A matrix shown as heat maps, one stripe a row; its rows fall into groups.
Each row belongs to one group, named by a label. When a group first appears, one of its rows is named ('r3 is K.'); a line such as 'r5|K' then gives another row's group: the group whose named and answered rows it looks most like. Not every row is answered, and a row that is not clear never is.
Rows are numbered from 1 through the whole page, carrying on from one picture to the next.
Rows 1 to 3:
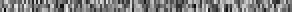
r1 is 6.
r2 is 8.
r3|8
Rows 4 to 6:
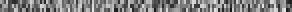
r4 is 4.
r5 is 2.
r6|2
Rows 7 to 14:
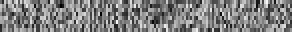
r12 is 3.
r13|2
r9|2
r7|8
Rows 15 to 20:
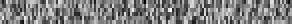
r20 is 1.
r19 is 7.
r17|6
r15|4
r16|4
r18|6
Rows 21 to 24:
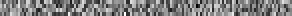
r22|7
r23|2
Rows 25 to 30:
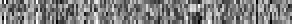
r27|4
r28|7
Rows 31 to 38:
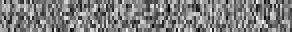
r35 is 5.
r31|5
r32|7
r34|4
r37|3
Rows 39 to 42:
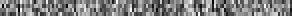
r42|4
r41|8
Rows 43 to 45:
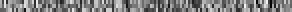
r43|3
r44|7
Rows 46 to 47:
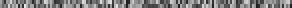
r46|6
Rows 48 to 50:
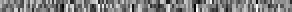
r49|3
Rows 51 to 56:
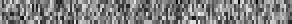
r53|6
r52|6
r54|4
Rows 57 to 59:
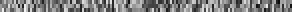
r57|6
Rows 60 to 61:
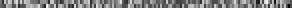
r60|8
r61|4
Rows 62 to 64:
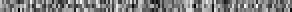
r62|3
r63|7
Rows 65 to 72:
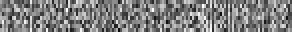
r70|7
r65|1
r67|8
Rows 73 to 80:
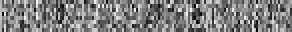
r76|1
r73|7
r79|2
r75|3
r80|1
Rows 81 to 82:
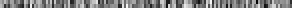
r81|1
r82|1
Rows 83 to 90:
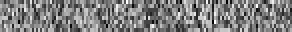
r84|7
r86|5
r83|1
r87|2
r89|8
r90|6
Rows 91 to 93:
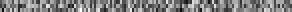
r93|8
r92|4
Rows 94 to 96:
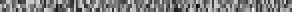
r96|6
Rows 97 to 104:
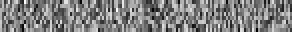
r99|3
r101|3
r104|1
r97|5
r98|5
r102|2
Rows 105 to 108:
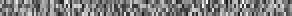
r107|8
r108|6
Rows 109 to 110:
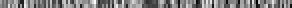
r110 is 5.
